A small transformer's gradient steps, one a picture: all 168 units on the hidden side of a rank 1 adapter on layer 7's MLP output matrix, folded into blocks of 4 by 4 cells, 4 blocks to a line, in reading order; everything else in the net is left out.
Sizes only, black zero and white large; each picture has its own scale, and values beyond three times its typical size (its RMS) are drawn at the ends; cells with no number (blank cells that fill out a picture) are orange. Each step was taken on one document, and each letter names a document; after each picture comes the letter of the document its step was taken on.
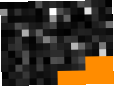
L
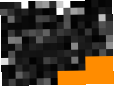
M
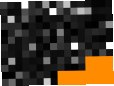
M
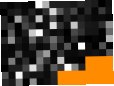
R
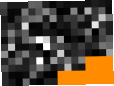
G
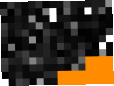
L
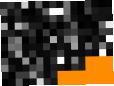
L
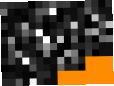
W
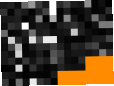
W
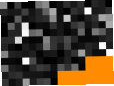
G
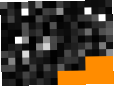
G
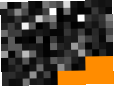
G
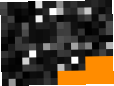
M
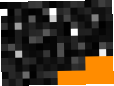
L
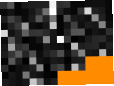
W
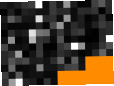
R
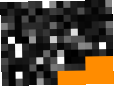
R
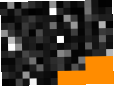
W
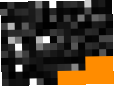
W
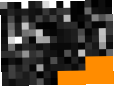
G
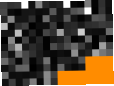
M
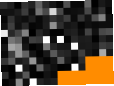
W
